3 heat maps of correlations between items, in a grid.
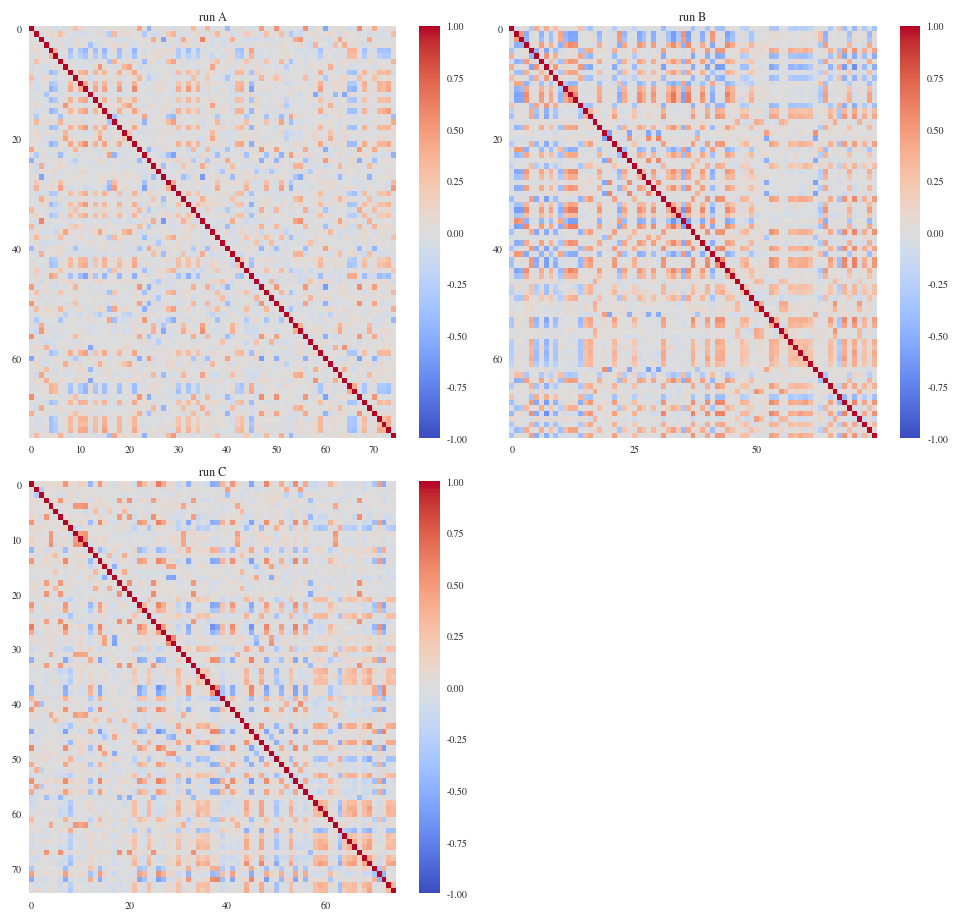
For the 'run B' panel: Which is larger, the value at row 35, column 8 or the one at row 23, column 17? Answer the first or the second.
the second
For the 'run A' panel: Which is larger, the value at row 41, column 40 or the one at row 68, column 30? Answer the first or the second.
the second
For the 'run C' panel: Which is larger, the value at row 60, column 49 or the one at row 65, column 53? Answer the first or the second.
the second
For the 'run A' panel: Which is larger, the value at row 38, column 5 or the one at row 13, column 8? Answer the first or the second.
the second
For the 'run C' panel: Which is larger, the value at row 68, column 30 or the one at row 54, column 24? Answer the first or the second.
the first
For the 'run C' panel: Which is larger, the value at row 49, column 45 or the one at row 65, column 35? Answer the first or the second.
the second
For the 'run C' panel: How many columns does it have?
75
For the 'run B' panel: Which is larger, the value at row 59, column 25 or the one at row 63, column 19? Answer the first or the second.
the first
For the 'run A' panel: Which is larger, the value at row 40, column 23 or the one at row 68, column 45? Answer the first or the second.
the first
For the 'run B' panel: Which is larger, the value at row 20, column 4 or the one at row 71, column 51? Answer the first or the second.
the second
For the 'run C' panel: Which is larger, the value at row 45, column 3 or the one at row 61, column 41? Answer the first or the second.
the second
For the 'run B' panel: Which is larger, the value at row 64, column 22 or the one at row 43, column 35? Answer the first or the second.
the second
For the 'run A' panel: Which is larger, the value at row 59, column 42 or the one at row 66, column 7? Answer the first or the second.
the first
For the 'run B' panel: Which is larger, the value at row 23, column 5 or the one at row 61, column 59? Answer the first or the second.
the second
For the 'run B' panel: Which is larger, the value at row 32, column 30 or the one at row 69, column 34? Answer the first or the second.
the second
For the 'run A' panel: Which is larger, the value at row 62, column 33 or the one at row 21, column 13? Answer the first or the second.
the second
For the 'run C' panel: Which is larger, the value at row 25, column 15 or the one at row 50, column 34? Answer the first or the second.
the first
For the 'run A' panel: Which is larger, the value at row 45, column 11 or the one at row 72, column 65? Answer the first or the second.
the second
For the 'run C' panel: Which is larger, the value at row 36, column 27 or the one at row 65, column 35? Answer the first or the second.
the second
